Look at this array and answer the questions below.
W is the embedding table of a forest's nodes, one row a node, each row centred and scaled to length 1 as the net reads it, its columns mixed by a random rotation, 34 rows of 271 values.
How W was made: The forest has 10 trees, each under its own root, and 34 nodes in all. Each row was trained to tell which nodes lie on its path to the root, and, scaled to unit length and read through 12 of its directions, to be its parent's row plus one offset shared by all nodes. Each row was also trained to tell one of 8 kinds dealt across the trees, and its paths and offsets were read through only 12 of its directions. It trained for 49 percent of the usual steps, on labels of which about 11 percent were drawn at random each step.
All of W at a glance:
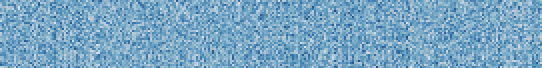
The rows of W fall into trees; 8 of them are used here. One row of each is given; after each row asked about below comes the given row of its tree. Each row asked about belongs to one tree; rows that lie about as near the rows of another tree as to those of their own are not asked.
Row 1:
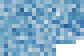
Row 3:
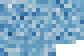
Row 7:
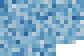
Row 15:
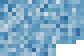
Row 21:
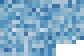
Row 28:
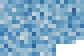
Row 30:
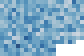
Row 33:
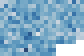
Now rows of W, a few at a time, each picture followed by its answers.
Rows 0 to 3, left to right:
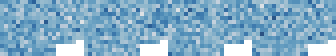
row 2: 1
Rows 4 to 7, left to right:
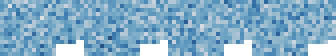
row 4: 30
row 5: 30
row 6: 33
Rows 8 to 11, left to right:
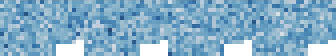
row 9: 33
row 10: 28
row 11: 21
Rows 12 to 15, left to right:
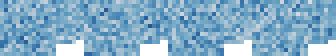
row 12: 7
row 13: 1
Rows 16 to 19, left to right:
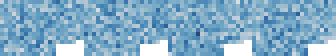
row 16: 3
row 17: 28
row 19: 3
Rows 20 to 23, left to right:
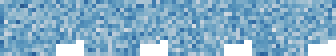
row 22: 1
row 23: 7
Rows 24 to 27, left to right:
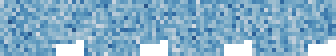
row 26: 3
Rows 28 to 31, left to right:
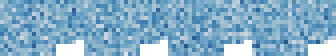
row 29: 28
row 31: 7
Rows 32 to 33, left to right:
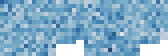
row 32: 15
